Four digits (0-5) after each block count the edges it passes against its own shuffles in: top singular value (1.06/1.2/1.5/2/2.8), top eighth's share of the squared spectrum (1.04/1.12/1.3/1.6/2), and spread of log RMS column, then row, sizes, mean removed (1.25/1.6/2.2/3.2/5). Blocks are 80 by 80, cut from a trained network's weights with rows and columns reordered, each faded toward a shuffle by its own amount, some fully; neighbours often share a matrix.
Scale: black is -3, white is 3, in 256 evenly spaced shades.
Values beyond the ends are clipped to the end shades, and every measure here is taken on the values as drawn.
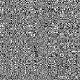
3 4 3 3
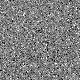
0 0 0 0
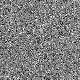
0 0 0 0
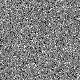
1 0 0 0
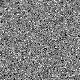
2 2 1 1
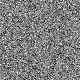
0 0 0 0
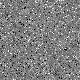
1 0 0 0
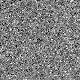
1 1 0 0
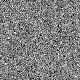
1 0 0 0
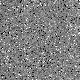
1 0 0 0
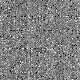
2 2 0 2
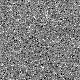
1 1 0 0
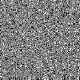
3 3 1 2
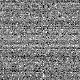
4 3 2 1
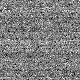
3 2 0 0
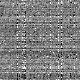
4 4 3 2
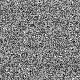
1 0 0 0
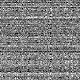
4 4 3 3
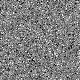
0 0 0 0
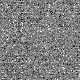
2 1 1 0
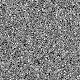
1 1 0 0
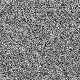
1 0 0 0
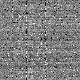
3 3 2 0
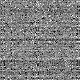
4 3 3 1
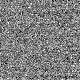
1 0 0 0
